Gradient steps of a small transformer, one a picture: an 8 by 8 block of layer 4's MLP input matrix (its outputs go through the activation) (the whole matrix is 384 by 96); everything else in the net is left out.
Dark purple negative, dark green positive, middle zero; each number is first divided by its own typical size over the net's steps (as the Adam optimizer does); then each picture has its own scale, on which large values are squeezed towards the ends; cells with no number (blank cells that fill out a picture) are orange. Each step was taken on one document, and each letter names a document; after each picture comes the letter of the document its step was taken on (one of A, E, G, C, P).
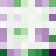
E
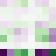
E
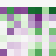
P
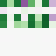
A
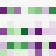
P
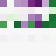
A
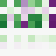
A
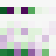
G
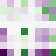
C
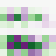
G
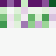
A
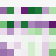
P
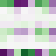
E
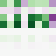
A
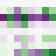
G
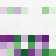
G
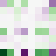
E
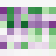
P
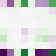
C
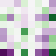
C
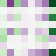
C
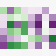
P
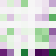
C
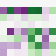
P
